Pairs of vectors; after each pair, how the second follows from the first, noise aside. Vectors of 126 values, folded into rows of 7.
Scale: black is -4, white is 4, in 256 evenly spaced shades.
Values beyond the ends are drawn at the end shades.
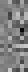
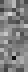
shuffled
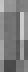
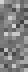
shuffled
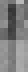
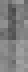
shrunk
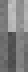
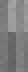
shrunk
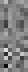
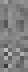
shrunk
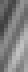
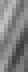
negated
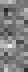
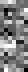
scaled up
